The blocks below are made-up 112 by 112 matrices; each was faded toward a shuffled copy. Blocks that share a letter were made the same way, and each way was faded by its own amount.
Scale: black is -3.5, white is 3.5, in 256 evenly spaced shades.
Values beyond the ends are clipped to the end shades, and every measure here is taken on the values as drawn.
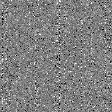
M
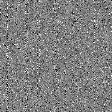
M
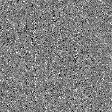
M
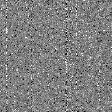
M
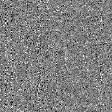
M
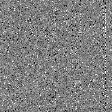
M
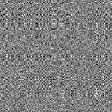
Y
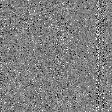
M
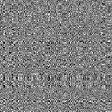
Y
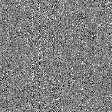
M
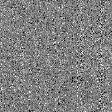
M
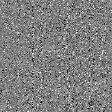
M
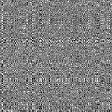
Y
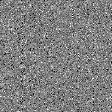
M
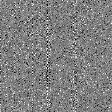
M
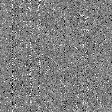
M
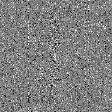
M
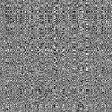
Y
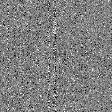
M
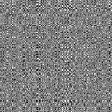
Y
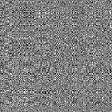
Y
